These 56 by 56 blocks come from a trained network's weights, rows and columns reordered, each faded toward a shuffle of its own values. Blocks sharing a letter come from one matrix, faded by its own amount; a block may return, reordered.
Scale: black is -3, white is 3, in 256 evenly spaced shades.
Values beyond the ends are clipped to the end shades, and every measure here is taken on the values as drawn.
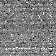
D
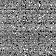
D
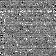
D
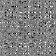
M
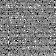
D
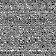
D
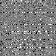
M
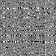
M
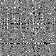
M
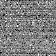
D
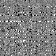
M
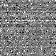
D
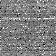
D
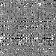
M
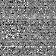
D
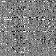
M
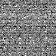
D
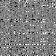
M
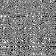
M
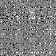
M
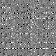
M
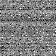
D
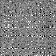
M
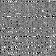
M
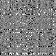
M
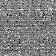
D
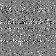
M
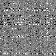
M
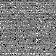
D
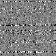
M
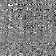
M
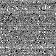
D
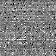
D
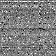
D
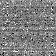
D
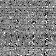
D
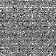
D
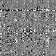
M
